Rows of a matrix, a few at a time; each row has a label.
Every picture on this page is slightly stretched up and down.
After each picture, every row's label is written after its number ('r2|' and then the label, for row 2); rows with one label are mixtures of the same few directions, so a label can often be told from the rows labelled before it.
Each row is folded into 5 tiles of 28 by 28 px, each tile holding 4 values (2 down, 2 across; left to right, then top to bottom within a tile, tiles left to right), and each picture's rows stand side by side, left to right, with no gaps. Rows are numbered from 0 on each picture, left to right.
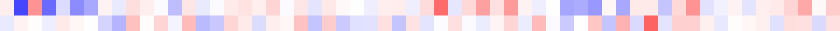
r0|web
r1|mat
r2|mat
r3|web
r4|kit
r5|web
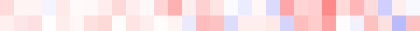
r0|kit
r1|mat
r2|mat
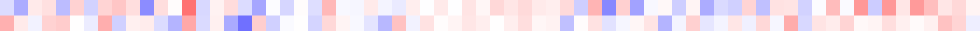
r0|web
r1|kit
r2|kit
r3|web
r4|web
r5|kit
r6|web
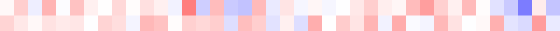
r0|web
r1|web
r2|mat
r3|web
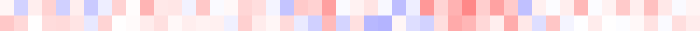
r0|web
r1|kit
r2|kit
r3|mat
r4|web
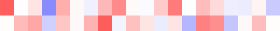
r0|kit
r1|mat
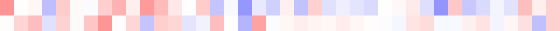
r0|kit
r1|web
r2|web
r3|web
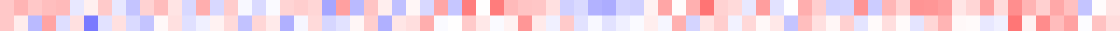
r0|kit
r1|web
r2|web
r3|web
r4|mat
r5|kit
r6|web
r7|mat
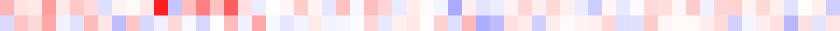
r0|mat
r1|web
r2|web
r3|mat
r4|mat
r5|mat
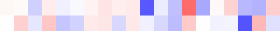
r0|mat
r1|kit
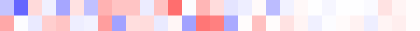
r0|web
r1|mat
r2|mat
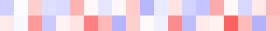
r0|kit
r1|kit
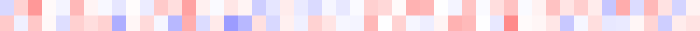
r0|kit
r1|kit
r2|mat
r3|mat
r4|web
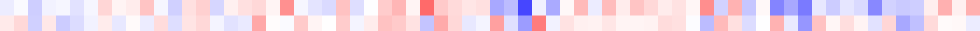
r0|mat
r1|kit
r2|kit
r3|web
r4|web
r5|web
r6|mat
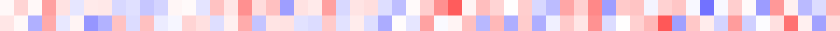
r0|kit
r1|web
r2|kit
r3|kit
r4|kit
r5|kit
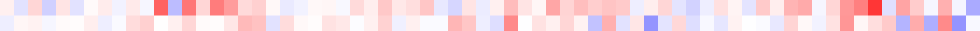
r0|web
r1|web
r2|web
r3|mat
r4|kit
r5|web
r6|kit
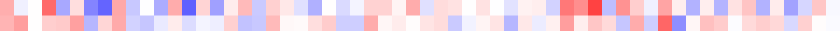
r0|web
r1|web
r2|mat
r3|mat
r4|kit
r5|web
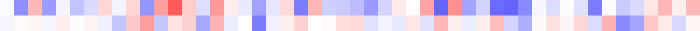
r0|web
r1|kit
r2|web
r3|web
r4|mat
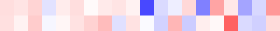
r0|kit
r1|kit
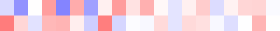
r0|web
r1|kit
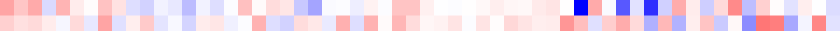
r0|kit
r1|mat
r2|kit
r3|kit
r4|web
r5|mat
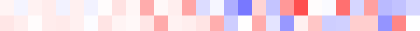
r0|web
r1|web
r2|web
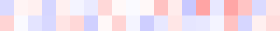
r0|mat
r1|web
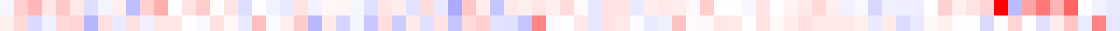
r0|mat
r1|web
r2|mat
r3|kit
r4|kit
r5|kit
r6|mat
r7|web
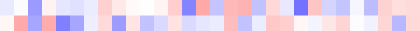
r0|mat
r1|web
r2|web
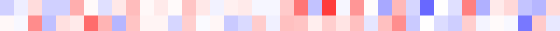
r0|kit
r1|kit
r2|web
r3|kit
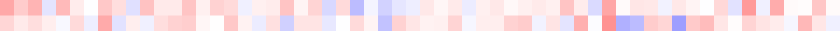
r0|kit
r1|mat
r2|web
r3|kit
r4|mat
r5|web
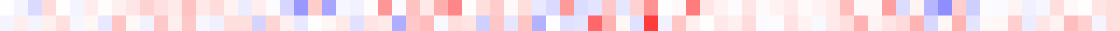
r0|kit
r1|mat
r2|web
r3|kit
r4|mat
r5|mat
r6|web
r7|kit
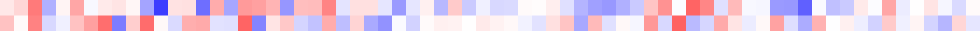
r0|kit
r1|web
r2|kit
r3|web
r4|mat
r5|web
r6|kit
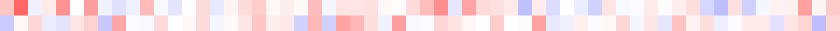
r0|web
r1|kit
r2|mat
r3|web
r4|kit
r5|web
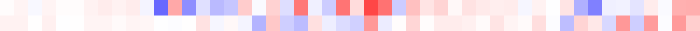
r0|mat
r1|web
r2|web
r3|web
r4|kit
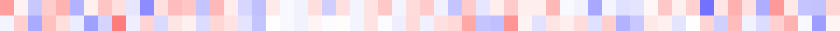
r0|kit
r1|kit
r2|web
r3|mat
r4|mat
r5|kit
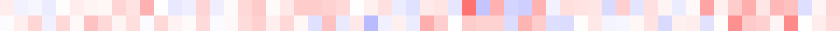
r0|kit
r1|kit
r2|kit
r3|web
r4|web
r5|mat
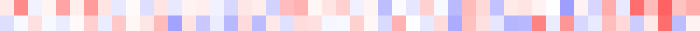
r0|web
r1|mat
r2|web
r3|kit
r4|web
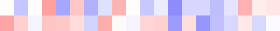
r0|web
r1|mat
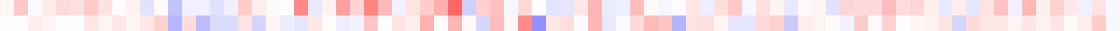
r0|web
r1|mat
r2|web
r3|kit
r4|kit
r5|mat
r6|mat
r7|web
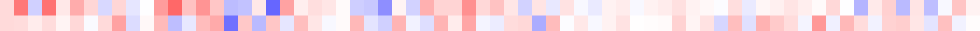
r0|web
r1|mat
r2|web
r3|mat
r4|kit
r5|mat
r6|web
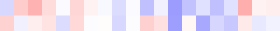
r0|kit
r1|mat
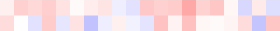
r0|kit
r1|mat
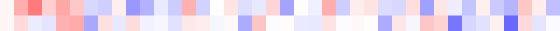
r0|mat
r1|kit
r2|kit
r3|mat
